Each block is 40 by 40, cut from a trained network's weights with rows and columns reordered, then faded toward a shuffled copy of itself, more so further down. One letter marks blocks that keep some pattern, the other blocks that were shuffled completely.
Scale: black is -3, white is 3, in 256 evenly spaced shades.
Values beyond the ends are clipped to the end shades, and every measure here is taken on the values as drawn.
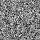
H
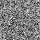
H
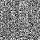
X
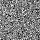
H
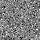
H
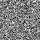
H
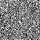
X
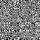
X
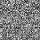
X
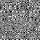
X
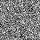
H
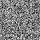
X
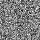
H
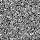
H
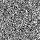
H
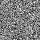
H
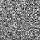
X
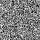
H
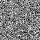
H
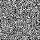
X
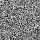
H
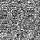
X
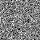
H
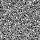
H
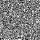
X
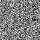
X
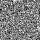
H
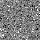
X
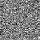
X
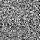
X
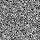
H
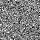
H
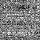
X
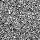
H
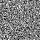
H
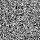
X
